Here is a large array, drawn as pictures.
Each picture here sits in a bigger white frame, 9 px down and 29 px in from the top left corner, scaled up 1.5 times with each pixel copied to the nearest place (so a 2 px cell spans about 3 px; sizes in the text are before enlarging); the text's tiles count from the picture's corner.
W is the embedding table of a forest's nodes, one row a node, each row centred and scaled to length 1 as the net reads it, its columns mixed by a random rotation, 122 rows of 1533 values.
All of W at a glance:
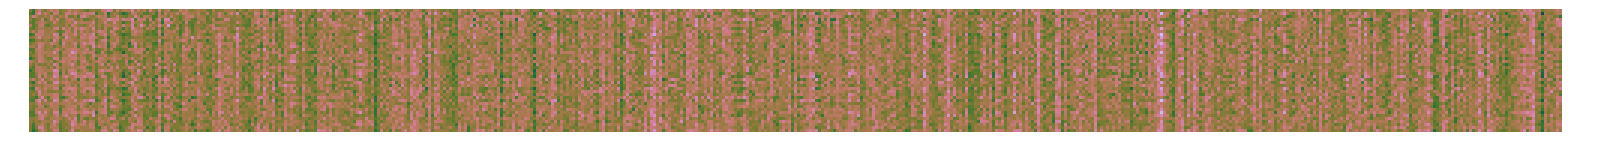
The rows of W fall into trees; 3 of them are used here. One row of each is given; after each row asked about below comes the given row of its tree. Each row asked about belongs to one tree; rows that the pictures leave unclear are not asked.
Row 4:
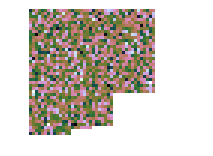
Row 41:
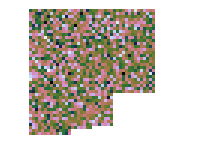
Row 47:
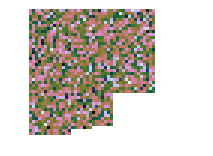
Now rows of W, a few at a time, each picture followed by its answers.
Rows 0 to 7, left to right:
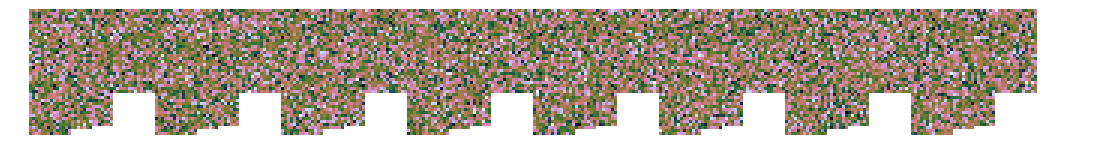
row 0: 41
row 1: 41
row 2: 4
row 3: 4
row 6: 47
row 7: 4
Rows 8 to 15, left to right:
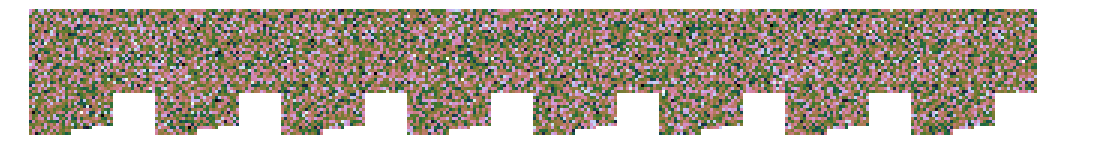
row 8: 47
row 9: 41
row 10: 41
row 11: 41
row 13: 4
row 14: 41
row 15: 41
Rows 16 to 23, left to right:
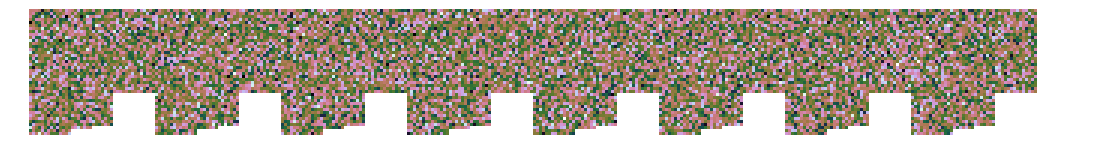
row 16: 41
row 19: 4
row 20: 4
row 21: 4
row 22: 47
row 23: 41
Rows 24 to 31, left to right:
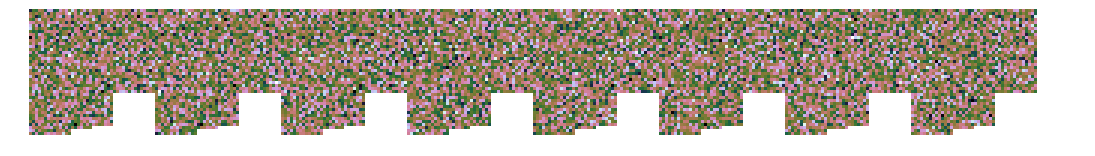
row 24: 4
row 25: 4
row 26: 4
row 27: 47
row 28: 4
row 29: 4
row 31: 41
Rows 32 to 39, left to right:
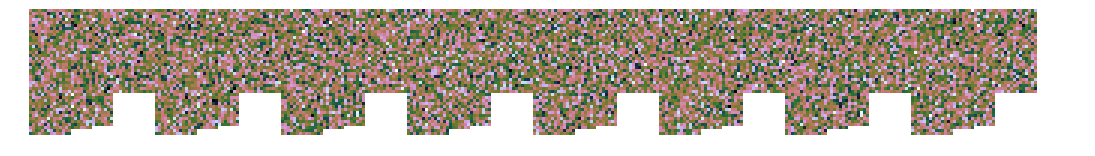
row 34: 47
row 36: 47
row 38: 47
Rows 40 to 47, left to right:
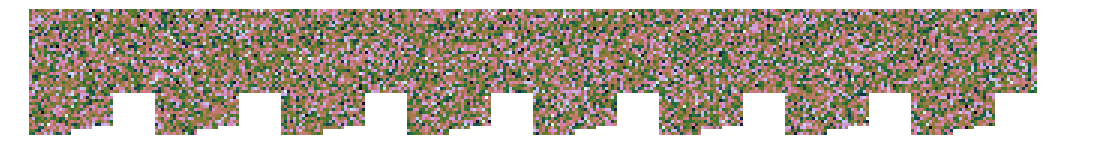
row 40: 4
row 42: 4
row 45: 41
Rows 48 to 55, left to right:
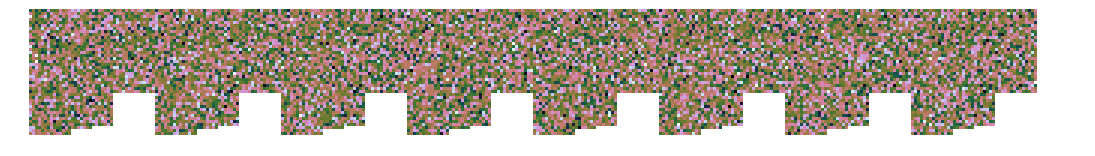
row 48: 41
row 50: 4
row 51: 47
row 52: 47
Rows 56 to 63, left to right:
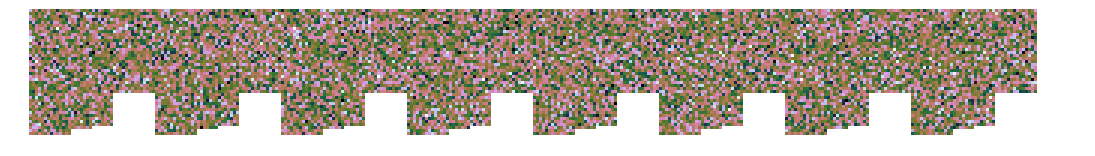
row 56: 41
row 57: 47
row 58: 41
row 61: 4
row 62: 41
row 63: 4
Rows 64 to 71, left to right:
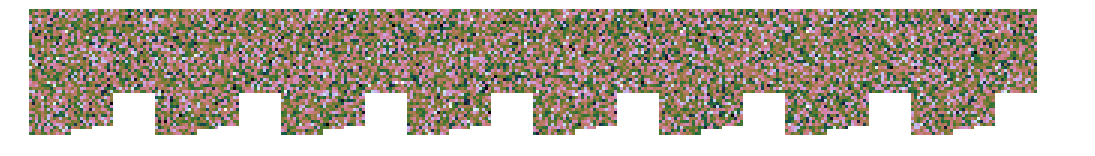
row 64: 4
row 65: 4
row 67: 4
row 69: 47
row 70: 47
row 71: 41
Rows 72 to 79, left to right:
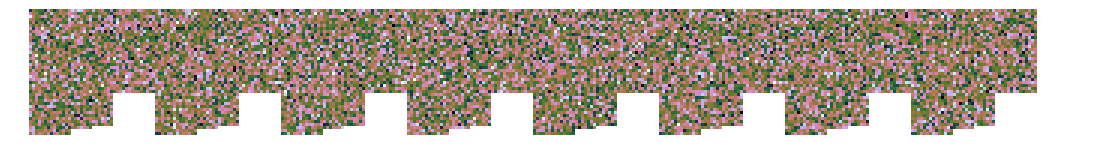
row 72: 41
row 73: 4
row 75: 41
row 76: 47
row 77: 4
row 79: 4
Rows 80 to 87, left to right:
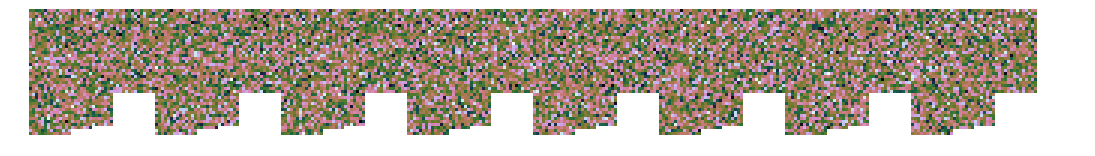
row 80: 4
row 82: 4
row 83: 47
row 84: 4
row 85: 47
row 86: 4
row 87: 41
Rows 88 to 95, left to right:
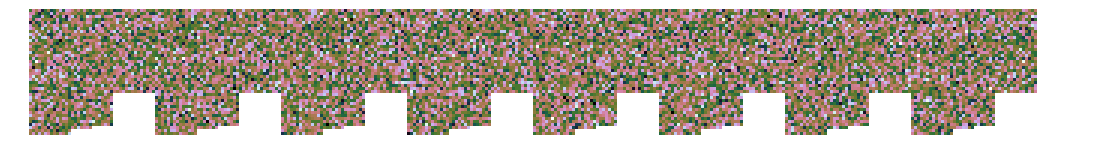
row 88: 41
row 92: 4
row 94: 47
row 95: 41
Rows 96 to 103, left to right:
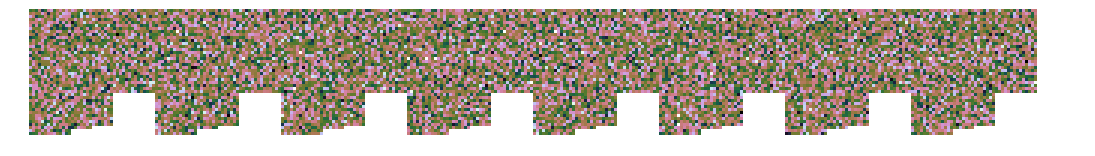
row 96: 4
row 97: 47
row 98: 41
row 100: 47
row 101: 4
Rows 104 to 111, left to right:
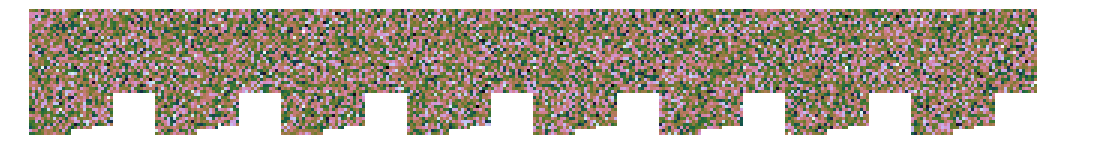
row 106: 47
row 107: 4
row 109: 41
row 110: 47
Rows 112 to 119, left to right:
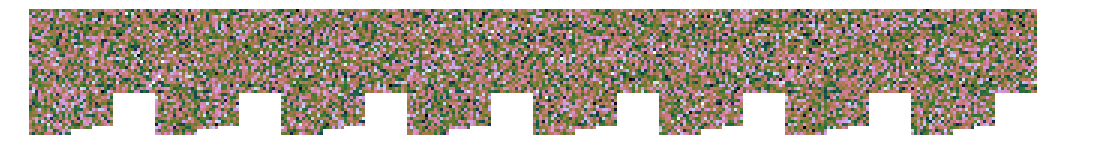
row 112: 4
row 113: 41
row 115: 41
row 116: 4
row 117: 4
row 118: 41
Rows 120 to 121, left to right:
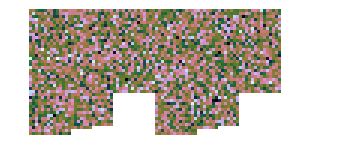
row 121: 41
